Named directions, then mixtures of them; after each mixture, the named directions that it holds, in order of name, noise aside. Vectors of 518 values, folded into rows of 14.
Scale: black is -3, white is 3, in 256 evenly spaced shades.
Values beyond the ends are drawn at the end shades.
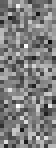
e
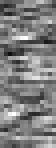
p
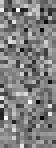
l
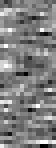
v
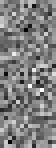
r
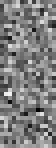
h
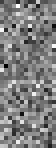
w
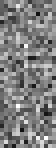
e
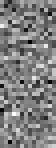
l, p, r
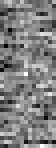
e, v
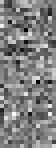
l, p, r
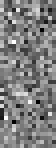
l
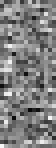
h, v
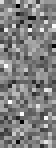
v, w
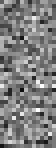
h, r, v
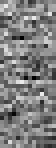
p, r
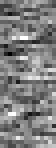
p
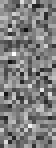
h, r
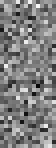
h, w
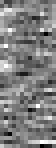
v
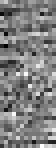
p, r, v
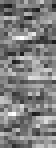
p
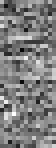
l, p, r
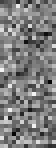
v, w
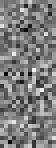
r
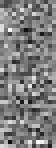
r, v, w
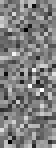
r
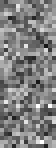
e, v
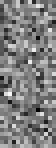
h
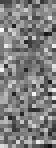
v, w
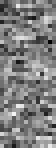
e, h, p
